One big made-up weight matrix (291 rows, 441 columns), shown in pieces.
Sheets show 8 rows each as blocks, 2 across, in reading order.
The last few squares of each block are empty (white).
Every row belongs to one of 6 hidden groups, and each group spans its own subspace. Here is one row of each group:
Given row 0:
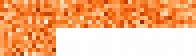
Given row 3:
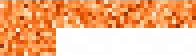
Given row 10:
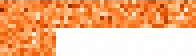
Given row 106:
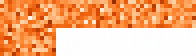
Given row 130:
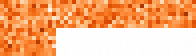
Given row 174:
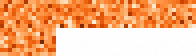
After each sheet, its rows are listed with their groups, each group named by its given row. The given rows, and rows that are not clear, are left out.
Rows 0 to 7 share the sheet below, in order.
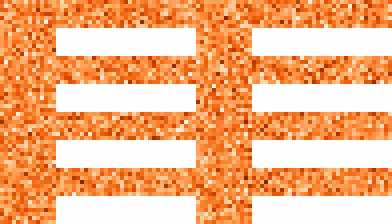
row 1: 106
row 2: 174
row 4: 10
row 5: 130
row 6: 3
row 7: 130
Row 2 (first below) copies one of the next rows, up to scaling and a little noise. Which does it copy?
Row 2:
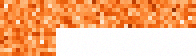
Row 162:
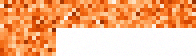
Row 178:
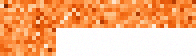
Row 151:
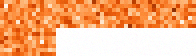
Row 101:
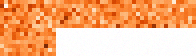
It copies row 151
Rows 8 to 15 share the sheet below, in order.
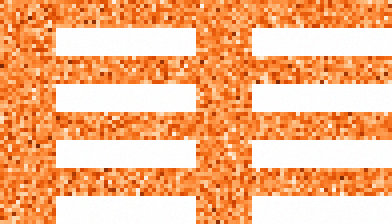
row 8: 106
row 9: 174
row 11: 174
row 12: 3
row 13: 10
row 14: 3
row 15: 0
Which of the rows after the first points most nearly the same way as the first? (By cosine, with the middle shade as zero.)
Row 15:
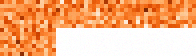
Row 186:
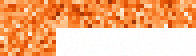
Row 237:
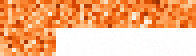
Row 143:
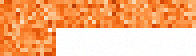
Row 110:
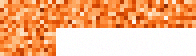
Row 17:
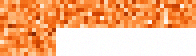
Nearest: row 186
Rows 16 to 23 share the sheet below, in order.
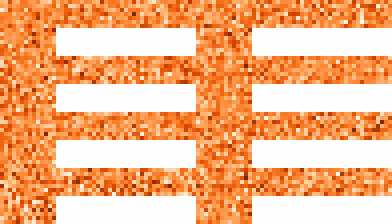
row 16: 10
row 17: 10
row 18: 0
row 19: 130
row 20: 0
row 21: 10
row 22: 0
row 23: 130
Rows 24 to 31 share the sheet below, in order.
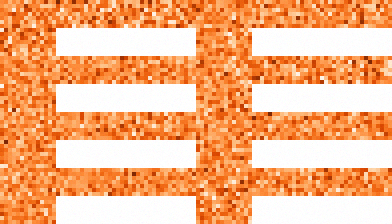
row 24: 3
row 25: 10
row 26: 0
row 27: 106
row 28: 3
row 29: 0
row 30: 174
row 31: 130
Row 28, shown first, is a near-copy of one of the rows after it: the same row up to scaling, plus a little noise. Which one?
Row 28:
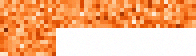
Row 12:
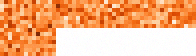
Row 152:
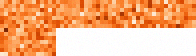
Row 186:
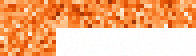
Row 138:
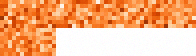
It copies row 152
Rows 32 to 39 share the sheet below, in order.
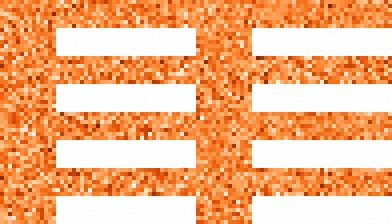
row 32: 0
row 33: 174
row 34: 10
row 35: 174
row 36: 0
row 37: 174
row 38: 10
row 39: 174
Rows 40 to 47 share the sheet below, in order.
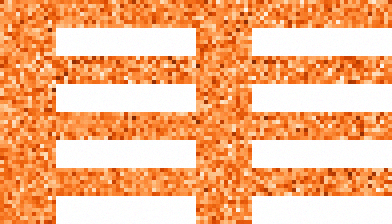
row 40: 106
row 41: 130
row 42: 106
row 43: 10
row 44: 174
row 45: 10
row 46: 106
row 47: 174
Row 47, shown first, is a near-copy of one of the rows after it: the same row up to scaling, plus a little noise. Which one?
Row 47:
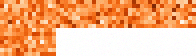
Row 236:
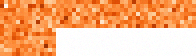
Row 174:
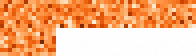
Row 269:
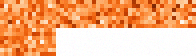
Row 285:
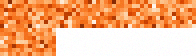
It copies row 269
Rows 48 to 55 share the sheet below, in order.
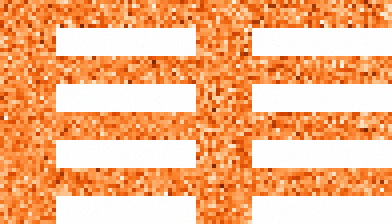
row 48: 174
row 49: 106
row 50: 174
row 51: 0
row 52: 174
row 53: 0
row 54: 3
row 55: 0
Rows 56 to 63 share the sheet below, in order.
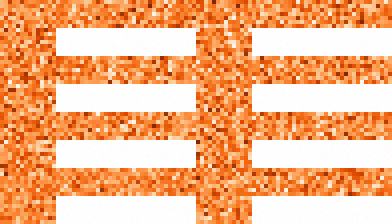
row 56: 3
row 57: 10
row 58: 130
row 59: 0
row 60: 3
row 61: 0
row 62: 174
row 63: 10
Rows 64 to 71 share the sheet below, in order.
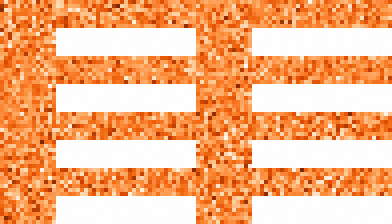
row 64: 3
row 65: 106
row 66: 106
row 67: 130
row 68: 130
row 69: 10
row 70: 130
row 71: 3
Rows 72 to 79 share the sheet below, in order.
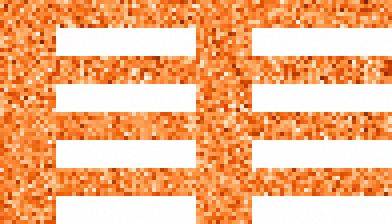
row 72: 174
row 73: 0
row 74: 10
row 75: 106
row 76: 106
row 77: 106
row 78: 106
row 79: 3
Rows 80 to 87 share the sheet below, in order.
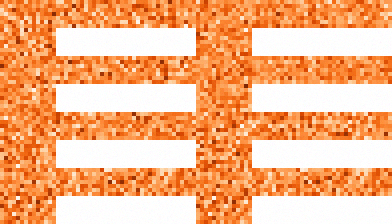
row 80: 0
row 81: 106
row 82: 10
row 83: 106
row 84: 0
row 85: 130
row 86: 3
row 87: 3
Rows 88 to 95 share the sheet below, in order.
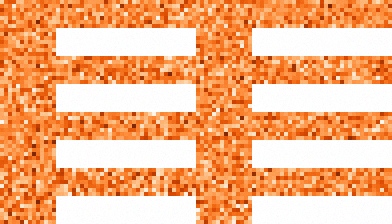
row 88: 10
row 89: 174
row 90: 0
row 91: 0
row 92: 10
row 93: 10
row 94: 3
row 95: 0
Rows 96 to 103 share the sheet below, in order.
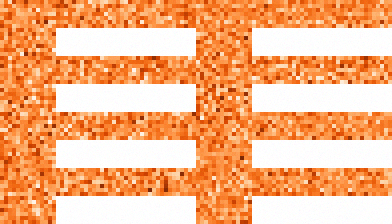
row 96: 0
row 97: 0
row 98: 10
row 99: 0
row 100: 130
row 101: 174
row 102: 10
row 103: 106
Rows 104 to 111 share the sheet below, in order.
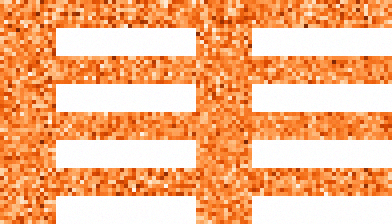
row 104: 130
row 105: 130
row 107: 0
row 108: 130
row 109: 106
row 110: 3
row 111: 106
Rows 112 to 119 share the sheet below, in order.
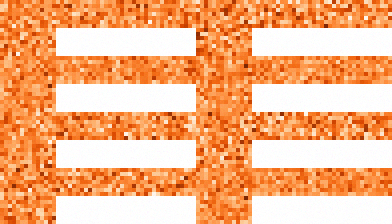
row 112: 0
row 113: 106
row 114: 106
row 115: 130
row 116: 106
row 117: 3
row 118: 10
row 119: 106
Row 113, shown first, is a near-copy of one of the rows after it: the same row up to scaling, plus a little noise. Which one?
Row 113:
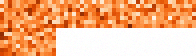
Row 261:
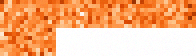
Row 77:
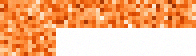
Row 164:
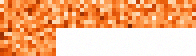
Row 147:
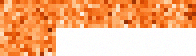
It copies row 164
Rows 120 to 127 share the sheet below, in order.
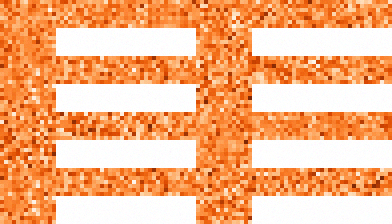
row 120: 130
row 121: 174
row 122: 10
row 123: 3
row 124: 3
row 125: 106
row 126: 10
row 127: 10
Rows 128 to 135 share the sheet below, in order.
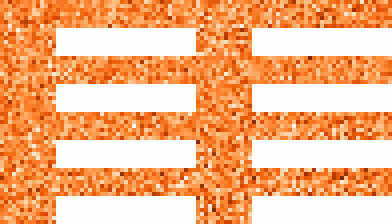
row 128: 130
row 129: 3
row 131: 106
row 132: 10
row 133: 0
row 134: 10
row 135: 0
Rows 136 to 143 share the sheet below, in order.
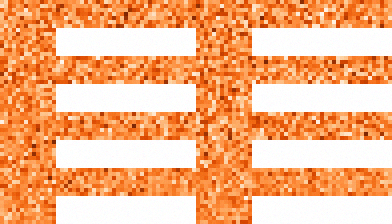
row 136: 3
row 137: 3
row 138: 3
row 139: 0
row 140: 10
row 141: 3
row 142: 130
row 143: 106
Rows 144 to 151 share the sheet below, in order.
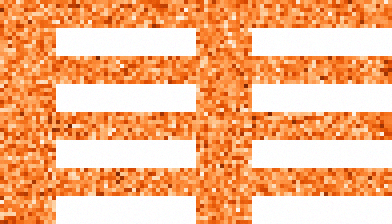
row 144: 10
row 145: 10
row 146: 3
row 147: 106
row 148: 130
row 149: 0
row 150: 3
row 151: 174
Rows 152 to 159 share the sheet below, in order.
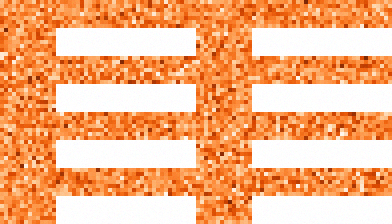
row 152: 3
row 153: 3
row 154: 10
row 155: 0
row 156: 0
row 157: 10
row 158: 3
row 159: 10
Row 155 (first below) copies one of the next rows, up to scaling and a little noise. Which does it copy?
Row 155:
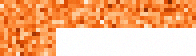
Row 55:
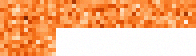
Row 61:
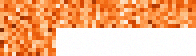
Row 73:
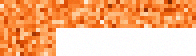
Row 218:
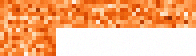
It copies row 73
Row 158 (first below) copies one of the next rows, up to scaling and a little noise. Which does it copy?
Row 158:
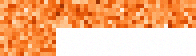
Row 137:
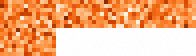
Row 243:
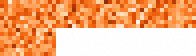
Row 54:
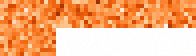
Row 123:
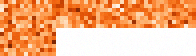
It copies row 54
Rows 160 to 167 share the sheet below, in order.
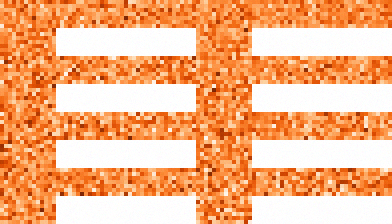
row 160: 174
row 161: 106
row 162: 174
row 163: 3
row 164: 106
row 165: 130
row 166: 174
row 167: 10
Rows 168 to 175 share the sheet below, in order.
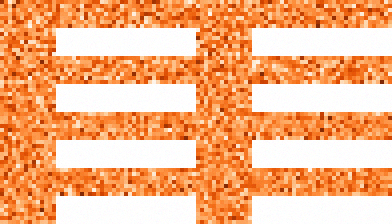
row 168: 10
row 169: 0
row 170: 10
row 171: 3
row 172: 0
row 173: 174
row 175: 106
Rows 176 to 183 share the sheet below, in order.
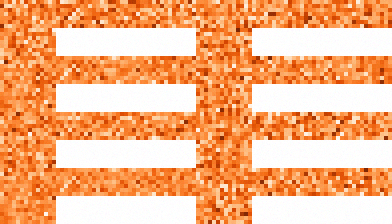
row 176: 174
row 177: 130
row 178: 174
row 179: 0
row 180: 10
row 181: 3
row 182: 174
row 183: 0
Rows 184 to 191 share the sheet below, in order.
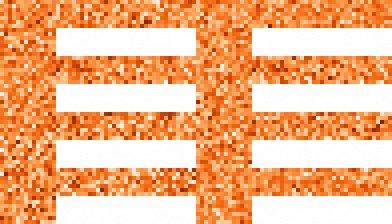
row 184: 10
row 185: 3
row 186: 3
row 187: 3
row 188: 3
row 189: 10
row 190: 174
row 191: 0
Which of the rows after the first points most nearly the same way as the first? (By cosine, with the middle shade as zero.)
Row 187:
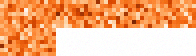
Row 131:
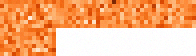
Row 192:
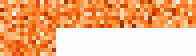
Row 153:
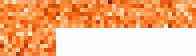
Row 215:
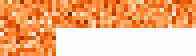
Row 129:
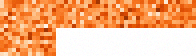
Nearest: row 153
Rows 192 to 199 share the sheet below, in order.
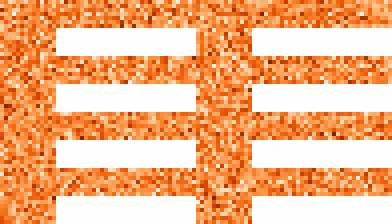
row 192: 0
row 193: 0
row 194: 130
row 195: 106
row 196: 174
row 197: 0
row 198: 174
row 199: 130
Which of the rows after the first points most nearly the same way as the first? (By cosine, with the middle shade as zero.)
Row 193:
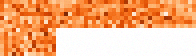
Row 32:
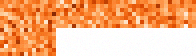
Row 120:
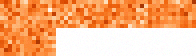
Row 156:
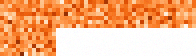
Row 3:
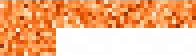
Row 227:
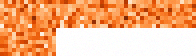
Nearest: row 156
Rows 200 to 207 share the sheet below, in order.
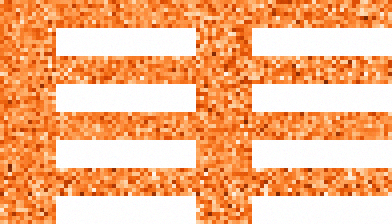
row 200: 106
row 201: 0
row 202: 130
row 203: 106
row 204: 0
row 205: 130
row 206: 174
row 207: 174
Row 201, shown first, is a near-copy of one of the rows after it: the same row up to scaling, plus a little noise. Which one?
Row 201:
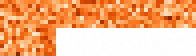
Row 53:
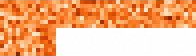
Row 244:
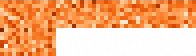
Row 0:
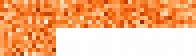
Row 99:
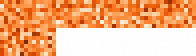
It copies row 53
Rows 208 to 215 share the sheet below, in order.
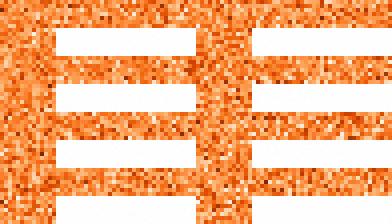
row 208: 10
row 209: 174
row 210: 106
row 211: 174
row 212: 174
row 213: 10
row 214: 130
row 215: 130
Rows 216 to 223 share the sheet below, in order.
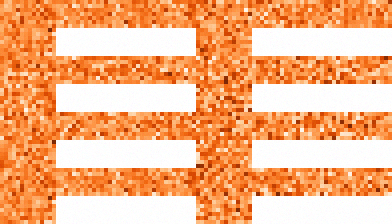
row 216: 106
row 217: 130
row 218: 0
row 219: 10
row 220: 174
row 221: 3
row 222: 106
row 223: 174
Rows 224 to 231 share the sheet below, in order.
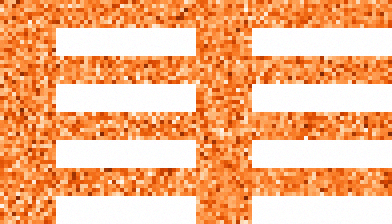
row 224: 10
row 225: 130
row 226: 0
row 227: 174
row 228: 174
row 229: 130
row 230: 3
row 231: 106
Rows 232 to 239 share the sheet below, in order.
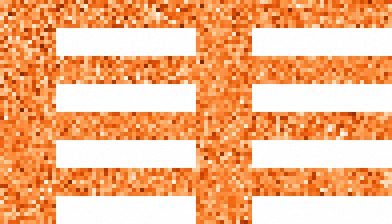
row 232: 3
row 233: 174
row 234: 0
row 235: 174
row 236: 174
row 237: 10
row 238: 130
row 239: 106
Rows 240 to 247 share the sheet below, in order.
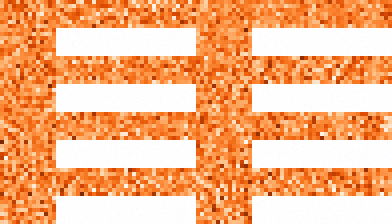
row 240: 174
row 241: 106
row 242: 106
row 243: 3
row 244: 0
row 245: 106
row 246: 174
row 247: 0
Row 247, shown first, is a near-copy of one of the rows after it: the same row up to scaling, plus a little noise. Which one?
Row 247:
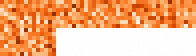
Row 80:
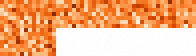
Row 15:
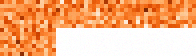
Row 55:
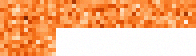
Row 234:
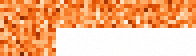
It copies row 80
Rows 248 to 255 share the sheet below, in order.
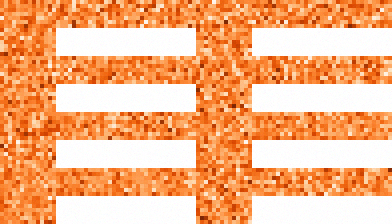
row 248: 3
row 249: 10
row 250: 130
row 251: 106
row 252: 130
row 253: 106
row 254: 106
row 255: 130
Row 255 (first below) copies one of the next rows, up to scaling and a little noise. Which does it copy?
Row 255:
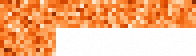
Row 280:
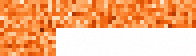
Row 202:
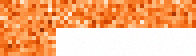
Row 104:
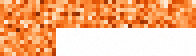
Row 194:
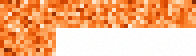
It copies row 194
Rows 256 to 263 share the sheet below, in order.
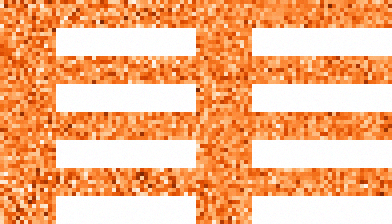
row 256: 174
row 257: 174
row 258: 174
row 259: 130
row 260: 130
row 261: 106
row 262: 0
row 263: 0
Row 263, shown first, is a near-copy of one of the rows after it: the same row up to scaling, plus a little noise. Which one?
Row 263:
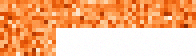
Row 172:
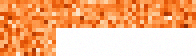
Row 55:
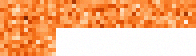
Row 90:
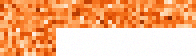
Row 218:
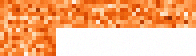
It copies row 172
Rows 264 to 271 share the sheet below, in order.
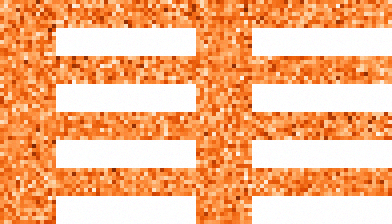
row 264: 106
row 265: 130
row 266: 3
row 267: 0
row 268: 10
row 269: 174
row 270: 106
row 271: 130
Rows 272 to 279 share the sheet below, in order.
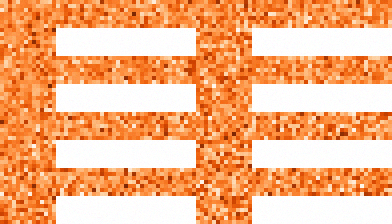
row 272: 10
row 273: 130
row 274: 106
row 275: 130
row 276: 10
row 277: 10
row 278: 174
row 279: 3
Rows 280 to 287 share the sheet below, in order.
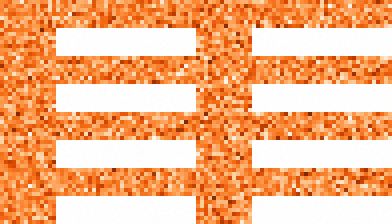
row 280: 130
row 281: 174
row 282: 10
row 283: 10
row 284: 10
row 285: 174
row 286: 106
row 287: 0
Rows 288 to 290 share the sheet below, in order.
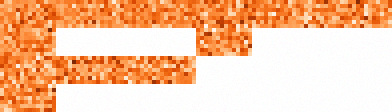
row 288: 106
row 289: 130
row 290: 106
